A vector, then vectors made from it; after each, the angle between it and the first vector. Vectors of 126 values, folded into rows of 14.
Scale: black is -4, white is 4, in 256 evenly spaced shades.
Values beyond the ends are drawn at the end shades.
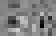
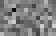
partly opposed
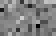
orthogonal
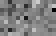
orthogonal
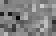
orthogonal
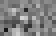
partly aligned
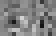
nearly parallel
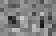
nearly parallel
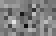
partly opposed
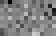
orthogonal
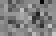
partly aligned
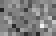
partly opposed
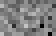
partly aligned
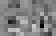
nearly parallel
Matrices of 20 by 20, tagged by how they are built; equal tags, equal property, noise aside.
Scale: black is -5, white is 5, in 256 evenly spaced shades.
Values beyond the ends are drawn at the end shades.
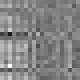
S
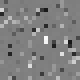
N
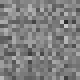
S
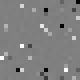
N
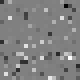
N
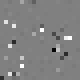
N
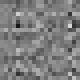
S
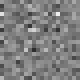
S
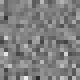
S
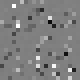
N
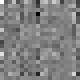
S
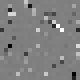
N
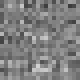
S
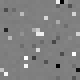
N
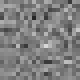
S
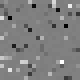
N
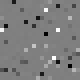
N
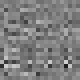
S
